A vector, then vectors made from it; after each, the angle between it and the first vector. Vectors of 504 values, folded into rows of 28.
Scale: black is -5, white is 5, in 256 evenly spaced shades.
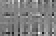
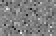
orthogonal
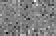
partly aligned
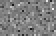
orthogonal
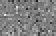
partly opposed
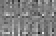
nearly opposite
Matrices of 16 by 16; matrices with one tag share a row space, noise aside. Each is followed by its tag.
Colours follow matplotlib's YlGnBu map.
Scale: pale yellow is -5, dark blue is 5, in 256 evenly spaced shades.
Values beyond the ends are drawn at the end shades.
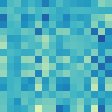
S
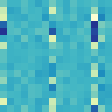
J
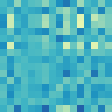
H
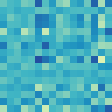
S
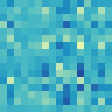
H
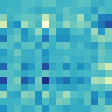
S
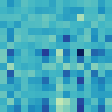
H
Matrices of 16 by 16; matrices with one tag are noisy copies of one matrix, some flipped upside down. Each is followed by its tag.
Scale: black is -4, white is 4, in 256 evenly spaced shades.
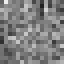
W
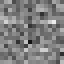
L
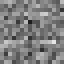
L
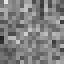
W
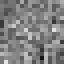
W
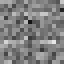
L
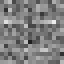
L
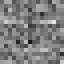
L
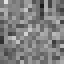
W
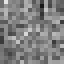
W
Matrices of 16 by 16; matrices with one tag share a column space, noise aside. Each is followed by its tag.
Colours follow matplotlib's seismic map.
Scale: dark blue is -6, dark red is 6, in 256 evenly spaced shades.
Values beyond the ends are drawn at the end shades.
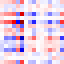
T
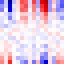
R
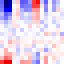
R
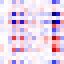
T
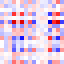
T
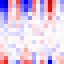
R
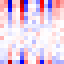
R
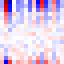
R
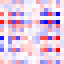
T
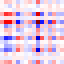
T
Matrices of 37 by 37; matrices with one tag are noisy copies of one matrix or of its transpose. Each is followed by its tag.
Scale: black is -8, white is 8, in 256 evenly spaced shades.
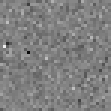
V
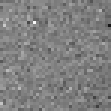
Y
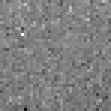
Y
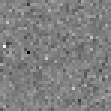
V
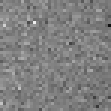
Y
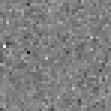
V
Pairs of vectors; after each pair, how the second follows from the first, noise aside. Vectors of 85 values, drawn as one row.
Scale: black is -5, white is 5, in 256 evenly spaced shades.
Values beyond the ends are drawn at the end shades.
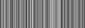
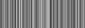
wrapped around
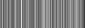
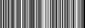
scaled up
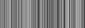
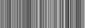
negated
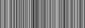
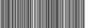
negated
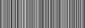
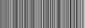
wrapped around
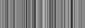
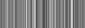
negated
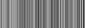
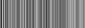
reversed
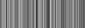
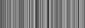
reversed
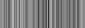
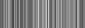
negated
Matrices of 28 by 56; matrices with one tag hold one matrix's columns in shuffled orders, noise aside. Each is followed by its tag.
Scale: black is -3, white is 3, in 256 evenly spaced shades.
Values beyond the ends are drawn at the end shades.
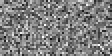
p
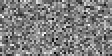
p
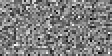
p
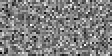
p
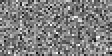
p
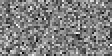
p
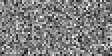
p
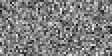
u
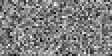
p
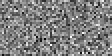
p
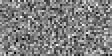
p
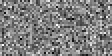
p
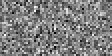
u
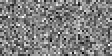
p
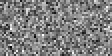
u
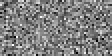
p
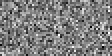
u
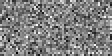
p
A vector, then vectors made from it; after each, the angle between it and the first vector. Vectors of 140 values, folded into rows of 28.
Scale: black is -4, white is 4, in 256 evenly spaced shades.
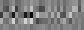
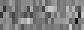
partly aligned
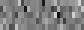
orthogonal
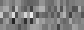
nearly opposite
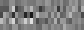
nearly parallel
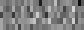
partly aligned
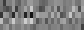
nearly parallel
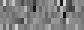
orthogonal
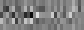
nearly parallel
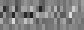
nearly parallel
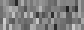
partly opposed
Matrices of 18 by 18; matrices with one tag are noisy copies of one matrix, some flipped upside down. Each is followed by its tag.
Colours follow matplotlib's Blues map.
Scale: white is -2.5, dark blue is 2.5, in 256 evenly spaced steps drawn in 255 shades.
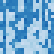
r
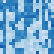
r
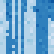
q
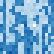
r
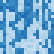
r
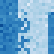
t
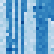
q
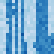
q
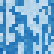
r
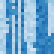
q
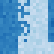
t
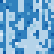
r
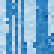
q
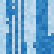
q
